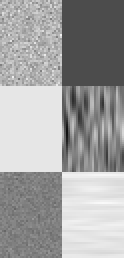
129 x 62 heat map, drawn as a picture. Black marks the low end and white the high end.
It is made of 3 by 2 panels. Panel 1,1: high, fine-grained. Panel 1,2: low, flat. Panel 2,1: very high, flat. Panel 2,2: middling, streaked downward, strong in contrast. Panel 3,1: middling, fine-grained, faint in contrast. Panel 3,2: very high, streaked across, faint in contrast.
